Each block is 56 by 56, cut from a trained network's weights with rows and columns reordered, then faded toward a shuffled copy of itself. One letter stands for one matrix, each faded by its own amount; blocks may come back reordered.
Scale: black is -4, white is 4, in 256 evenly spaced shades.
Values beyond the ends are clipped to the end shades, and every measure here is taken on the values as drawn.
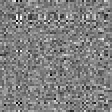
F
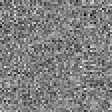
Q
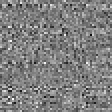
F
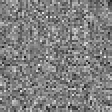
Q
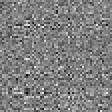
F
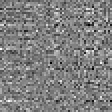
F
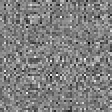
F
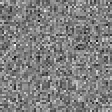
Q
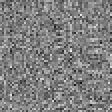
Q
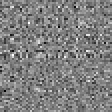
F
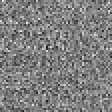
Q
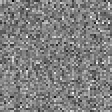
Q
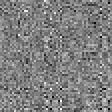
F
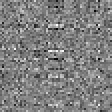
F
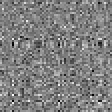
F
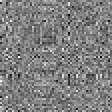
F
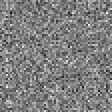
Q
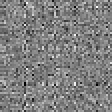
F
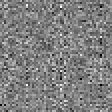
F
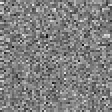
Q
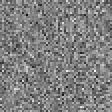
Q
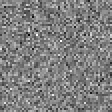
Q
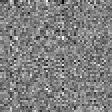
F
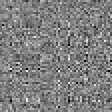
F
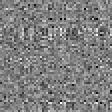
F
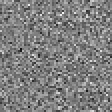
Q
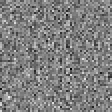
Q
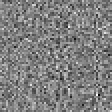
Q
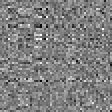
F
